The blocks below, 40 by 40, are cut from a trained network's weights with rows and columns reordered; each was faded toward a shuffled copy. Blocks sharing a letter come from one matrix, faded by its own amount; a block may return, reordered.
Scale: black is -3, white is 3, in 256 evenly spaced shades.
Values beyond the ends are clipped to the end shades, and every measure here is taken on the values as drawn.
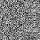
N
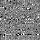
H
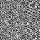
N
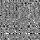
H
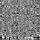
H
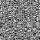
N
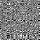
H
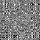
H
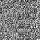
N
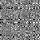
H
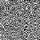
N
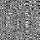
H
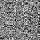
N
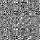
H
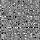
H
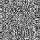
N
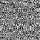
N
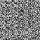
N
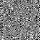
H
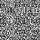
N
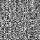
N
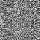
N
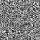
N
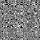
H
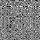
H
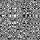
H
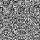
N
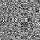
N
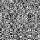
N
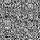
N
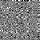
H
